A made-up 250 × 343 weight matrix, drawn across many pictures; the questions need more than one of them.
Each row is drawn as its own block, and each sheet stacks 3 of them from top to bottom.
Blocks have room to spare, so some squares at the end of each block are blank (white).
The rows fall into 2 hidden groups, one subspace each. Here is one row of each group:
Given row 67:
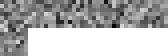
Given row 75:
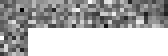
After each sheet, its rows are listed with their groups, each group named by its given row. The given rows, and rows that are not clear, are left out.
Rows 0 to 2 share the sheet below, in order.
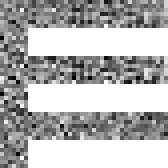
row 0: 75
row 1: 75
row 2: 67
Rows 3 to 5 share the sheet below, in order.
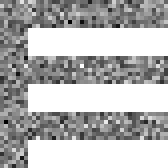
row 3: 67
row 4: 75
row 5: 67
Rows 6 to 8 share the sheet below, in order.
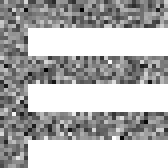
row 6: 75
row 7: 67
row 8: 67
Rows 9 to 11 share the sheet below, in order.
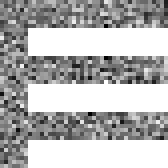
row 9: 75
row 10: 75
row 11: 75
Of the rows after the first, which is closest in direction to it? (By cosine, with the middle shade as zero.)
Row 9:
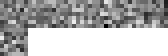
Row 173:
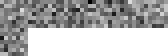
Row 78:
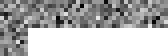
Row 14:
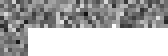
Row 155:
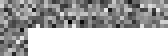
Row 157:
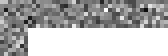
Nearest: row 14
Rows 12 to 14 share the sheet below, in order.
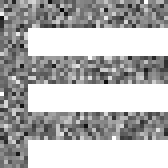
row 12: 67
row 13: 75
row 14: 67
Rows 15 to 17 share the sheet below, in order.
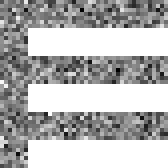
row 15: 75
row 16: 67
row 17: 67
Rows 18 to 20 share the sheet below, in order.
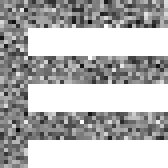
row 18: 75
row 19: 75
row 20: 75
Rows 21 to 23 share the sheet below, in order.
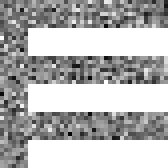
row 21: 75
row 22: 75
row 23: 67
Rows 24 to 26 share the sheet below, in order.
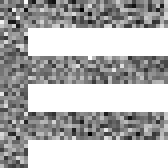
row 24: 75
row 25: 75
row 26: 75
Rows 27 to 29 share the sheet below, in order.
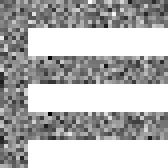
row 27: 75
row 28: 67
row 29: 67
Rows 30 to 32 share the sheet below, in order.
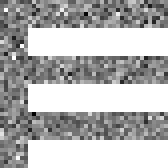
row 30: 67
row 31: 67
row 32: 67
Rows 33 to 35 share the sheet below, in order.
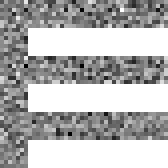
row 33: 75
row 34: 75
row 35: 67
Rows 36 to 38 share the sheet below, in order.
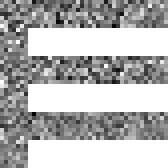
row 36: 67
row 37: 67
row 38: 67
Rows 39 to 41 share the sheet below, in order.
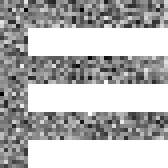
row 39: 75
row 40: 75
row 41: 75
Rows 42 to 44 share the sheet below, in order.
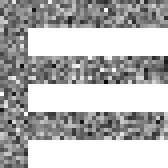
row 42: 67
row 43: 75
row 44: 75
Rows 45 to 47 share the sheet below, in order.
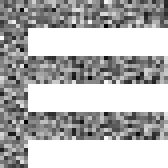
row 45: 75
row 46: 75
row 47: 75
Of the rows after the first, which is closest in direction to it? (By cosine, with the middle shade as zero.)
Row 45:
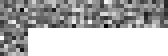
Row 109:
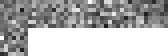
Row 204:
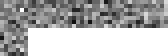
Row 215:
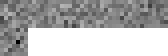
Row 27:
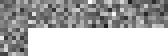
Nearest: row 109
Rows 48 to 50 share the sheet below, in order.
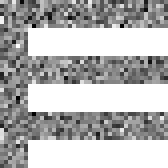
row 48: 67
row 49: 67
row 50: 67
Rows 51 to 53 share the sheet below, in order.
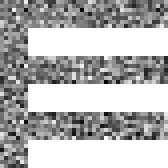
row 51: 75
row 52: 75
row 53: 75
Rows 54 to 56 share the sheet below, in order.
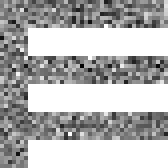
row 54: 75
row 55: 75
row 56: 67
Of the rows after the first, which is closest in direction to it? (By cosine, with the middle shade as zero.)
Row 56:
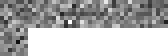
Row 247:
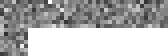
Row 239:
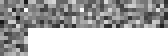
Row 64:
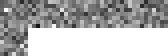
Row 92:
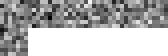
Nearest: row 64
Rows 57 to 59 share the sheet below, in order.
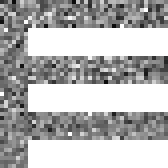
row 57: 67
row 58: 75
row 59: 67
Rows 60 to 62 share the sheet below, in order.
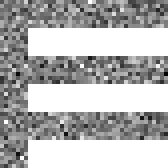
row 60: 75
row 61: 75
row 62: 67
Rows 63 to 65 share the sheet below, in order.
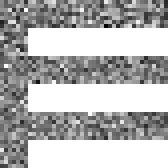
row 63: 75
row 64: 67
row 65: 75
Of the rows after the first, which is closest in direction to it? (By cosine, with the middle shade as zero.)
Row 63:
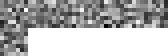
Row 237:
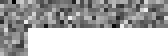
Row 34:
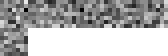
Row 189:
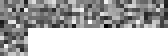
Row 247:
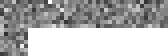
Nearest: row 189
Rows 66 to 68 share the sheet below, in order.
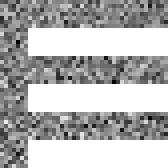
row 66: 67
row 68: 67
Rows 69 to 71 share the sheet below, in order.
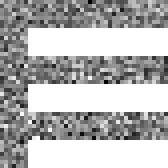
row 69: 75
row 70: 75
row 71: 67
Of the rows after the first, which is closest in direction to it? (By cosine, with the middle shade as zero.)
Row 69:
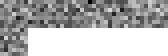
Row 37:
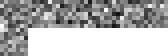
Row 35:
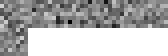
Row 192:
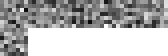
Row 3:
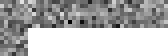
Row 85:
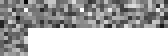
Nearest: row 85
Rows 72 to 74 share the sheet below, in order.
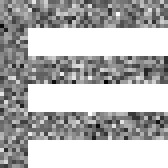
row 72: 67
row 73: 75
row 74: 75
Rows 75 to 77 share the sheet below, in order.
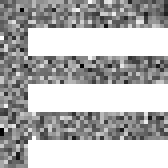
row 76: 75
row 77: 67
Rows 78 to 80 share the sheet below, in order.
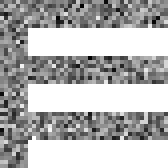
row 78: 67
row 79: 75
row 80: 67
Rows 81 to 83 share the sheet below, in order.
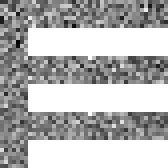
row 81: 67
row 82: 75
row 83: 75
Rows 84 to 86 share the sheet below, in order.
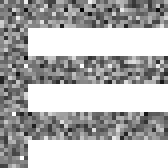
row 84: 75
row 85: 75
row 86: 67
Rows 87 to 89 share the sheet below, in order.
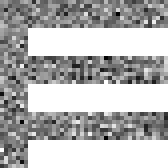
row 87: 67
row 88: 75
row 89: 75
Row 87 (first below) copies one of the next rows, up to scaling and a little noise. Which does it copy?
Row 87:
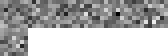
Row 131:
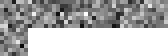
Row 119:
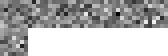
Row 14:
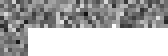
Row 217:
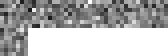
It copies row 119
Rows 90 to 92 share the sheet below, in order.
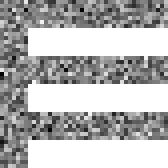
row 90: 75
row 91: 67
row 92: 67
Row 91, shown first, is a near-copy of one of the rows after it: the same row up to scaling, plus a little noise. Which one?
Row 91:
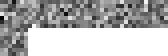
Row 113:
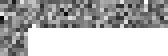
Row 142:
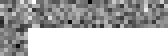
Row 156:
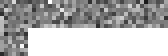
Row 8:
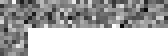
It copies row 113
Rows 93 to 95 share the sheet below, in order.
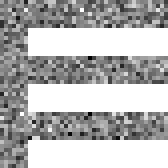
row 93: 75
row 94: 75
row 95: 67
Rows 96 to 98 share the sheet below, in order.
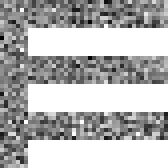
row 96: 75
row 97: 75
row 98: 75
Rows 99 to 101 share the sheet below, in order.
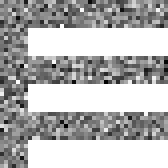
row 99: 75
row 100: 75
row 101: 67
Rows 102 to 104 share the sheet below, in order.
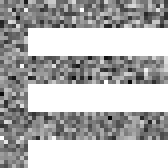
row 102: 75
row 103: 75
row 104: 67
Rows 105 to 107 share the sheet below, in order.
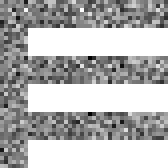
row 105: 75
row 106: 75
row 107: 75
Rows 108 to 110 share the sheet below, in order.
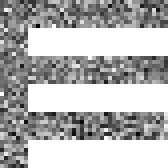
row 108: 67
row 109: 75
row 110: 75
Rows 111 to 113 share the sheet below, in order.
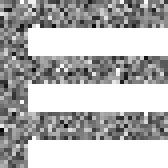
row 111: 67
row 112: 67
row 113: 67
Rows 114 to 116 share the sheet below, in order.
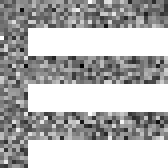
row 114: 75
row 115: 75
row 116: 75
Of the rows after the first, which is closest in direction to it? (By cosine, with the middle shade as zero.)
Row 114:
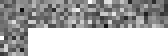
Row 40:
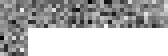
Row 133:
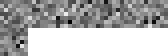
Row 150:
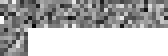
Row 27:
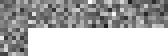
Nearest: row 27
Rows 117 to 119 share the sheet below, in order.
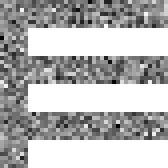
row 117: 75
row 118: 67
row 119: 67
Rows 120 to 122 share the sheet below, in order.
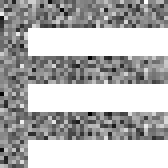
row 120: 67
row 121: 75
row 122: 75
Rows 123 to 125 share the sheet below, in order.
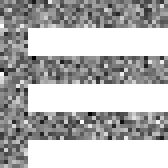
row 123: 67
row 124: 67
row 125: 75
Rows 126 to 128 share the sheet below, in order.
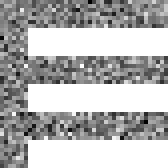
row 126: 75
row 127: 75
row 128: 67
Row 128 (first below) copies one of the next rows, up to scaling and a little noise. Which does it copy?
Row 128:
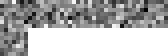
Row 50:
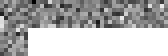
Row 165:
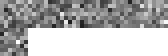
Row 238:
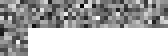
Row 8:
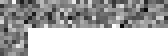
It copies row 8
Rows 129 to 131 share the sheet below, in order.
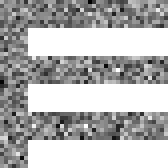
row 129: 75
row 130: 67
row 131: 67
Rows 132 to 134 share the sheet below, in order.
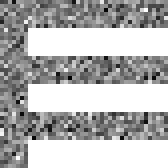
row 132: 67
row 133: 67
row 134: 67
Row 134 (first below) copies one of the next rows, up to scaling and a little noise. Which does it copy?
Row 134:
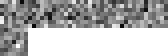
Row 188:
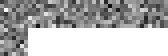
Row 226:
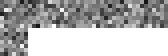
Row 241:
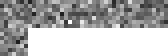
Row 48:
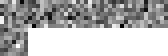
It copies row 48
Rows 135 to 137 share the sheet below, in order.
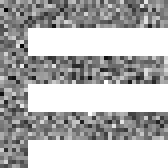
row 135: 67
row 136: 75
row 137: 75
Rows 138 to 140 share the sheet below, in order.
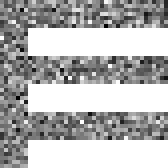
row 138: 75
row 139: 67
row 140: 75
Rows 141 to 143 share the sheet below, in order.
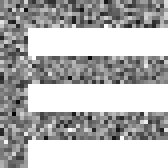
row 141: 75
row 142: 67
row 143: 67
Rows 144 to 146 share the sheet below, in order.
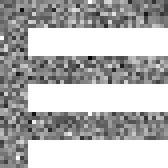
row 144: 75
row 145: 75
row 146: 67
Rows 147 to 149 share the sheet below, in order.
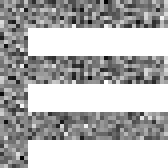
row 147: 75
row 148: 75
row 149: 67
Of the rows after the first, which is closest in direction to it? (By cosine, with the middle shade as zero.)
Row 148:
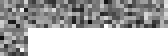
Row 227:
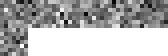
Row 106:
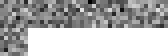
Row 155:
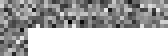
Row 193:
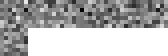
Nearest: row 193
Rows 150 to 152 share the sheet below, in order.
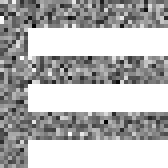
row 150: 67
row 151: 67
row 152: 67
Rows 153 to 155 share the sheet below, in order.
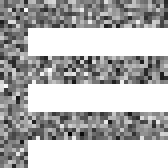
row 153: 75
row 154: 67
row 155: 67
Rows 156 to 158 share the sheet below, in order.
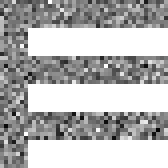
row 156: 67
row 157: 67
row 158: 67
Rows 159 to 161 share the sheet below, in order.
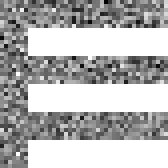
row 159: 75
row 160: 75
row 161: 67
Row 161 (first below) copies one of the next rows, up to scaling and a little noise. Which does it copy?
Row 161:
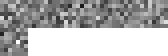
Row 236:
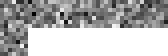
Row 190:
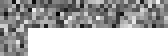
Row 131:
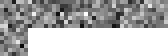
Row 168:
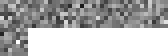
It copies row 168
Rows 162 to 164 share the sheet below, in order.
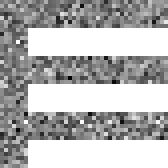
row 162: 67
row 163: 67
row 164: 75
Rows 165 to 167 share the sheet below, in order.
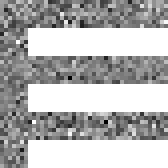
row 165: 67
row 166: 67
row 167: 67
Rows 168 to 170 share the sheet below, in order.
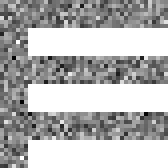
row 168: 67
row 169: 67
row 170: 67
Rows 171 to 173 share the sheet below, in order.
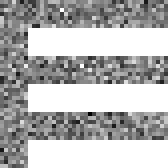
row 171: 67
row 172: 75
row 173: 75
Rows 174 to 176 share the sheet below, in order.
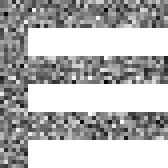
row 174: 67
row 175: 75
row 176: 75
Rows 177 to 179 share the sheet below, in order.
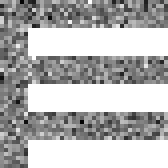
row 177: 67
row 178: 67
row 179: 75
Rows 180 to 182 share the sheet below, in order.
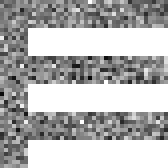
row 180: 75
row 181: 75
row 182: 75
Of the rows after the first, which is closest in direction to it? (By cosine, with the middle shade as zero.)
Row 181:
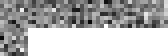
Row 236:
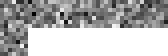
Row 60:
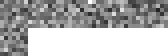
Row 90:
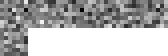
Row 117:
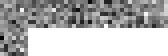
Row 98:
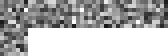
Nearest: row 117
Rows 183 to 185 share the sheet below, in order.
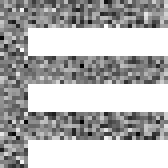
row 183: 75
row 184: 75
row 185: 75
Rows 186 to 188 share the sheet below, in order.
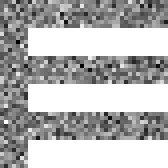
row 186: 67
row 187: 75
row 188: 67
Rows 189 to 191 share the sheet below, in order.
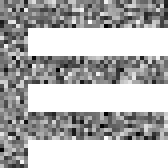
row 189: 75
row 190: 67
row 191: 75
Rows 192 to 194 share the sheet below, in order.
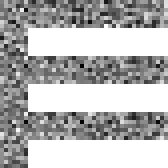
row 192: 75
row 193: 75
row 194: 75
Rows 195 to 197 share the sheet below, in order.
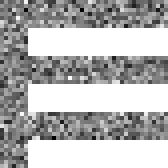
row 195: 75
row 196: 67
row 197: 67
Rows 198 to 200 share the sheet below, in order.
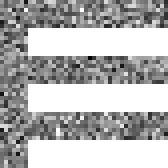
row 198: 75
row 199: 75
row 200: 67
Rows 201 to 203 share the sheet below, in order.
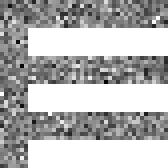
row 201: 67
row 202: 75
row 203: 67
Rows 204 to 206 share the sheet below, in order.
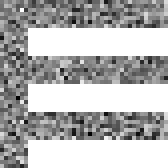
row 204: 75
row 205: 67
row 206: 75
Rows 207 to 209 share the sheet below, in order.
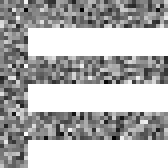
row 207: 75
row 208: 75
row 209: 67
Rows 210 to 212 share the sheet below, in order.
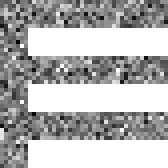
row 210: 67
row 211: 67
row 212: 67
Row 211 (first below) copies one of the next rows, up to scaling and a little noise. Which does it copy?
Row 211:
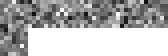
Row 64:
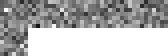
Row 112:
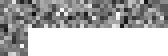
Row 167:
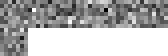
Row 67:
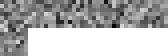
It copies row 112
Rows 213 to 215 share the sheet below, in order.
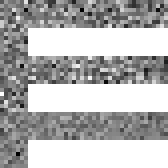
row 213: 75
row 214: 75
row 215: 67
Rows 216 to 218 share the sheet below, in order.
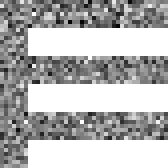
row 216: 67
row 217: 67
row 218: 75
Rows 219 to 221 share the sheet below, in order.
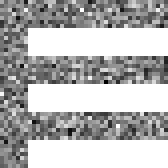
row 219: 75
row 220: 75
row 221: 67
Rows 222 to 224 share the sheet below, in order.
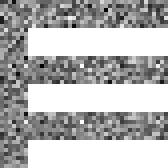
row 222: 67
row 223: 75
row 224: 75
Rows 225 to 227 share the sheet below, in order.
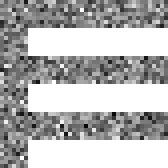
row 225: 75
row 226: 67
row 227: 67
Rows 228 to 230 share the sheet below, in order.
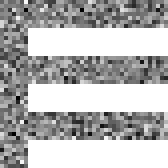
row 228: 75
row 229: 67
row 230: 75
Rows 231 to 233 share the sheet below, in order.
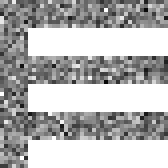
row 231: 67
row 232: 75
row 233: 67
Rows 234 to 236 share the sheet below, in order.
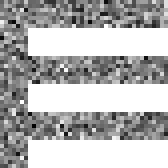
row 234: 75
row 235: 67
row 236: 67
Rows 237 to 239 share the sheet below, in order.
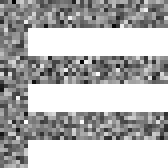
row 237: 67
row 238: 67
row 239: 75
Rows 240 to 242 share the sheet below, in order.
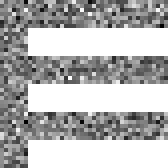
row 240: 75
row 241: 67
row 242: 75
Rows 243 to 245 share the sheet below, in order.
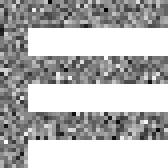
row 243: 67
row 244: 67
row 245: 67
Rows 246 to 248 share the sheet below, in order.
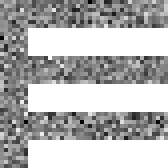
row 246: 75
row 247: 67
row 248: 75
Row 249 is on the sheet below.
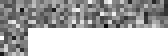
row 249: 75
